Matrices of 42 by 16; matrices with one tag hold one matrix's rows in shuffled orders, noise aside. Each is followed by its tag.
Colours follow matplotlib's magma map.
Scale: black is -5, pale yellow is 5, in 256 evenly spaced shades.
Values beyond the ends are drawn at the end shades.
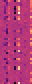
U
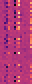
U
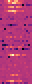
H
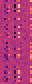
U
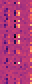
U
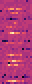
H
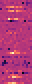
H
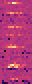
H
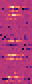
H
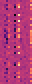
U
